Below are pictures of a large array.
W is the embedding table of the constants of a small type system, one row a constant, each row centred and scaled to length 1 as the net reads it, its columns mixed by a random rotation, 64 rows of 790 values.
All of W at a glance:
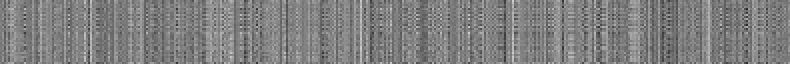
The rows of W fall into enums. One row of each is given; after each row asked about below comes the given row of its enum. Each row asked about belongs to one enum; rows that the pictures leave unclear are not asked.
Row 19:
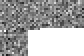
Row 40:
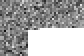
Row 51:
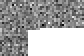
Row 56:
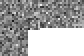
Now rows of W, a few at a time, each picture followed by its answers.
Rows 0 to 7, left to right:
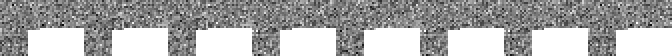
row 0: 51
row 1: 56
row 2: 56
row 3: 19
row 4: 40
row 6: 19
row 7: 51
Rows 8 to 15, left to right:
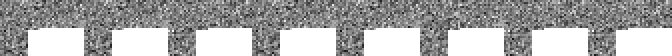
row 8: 40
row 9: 40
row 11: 40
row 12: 40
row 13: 56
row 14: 19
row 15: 19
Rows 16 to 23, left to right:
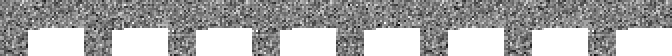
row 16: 40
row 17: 56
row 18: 19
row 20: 51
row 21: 40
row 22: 40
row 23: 19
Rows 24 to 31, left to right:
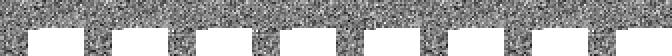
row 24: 40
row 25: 40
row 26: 19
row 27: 19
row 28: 56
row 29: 40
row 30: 40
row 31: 19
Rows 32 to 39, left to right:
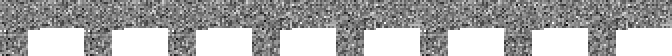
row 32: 19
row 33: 19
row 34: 19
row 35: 56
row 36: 56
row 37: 19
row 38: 51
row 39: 56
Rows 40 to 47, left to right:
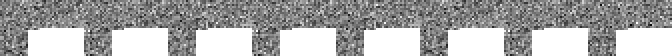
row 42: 56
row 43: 19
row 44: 56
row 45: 40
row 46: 19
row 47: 51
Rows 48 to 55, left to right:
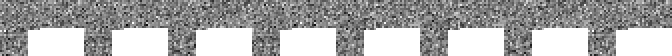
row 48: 19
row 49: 51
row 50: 40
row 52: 56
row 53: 56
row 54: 40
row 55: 19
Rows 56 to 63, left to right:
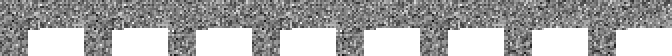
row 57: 56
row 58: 19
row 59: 56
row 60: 19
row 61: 56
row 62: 40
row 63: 40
